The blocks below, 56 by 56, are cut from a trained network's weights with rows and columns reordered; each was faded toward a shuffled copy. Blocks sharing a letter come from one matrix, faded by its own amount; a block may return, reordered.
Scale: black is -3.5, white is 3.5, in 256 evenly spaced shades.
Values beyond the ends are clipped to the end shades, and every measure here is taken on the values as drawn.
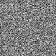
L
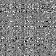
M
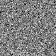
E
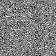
E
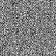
L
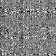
M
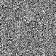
E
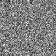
L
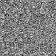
L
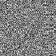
L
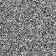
E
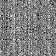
M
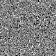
E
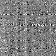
M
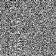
L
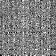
M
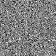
E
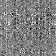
M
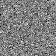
E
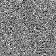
E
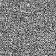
L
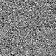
E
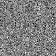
E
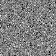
E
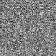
L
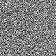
L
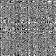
M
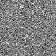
L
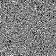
E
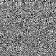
L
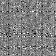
M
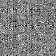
M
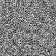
L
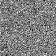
E
